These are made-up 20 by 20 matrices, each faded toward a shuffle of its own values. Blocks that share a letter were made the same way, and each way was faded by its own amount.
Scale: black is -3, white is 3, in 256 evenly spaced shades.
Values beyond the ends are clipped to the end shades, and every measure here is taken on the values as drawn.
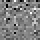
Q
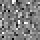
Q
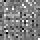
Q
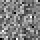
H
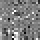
Q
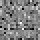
Q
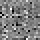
Q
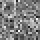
H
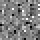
Q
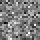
H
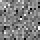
Q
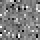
Q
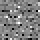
Q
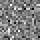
H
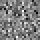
H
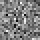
H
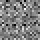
H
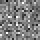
H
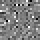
Q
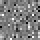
Q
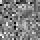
H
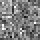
H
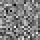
H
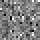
H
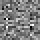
H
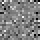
Q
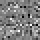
Q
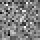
H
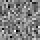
H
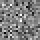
H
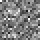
H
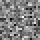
H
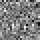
H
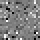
Q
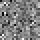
H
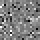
Q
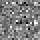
H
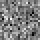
H
